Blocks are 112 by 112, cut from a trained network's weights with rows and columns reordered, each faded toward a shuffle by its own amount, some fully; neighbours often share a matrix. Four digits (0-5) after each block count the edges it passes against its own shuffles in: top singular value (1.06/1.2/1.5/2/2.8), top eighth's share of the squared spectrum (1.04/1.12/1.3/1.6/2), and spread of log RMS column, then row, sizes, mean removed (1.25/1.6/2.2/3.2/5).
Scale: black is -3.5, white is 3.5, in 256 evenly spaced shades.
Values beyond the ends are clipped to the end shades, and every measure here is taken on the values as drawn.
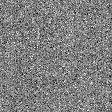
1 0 0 0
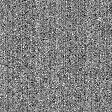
3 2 0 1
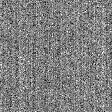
3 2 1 1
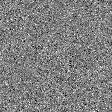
0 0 0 0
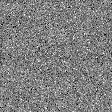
0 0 0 0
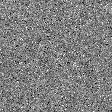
0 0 0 0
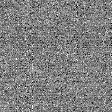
2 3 3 0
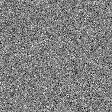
0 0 0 0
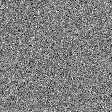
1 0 0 0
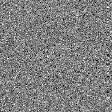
3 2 2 0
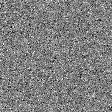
0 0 0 0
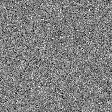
1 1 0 0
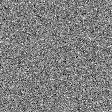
1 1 0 0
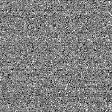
2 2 2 0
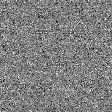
1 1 1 0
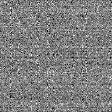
3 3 3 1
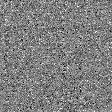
1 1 1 0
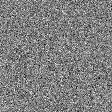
1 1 0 0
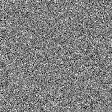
2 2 1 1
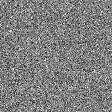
1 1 0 0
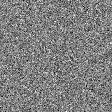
2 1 0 0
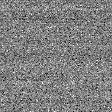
2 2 2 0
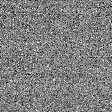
1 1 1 0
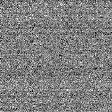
3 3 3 1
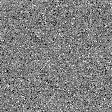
1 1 0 0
